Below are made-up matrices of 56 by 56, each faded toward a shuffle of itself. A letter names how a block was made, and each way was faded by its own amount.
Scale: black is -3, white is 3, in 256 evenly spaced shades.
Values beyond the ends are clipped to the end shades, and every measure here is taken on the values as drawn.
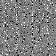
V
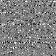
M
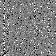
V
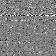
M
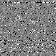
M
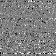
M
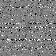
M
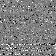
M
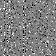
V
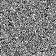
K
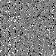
V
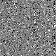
V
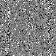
V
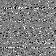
M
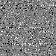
M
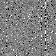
V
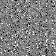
V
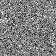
K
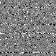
M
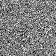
K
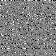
M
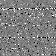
M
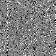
V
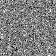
K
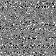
M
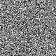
K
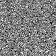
K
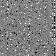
V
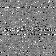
M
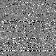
M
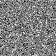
K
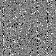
V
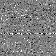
M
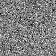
K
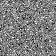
K
